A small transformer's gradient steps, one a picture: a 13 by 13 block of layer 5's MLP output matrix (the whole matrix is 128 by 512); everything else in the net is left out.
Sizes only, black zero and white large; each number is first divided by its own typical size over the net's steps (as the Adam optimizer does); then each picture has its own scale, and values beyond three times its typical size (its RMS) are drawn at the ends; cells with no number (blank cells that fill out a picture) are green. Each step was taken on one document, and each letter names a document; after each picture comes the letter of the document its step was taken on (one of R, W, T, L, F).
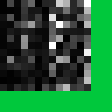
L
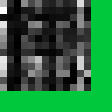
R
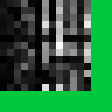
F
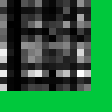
R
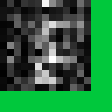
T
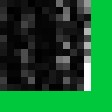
L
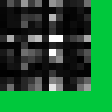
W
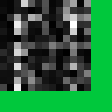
F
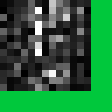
T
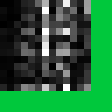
F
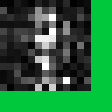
T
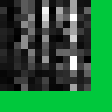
F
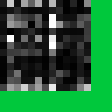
W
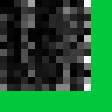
L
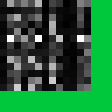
W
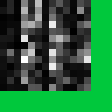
W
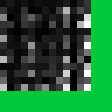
L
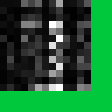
W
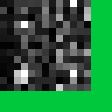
F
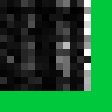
L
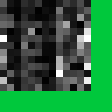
R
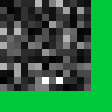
T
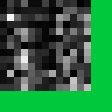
F
